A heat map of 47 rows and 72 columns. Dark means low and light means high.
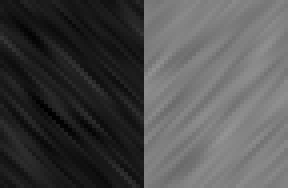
It is made of 1 by 2 panels. Panel 1,1: very low, slanting down to the right, faint in contrast. Panel 1,2: middling, slanting up to the right, faint in contrast.
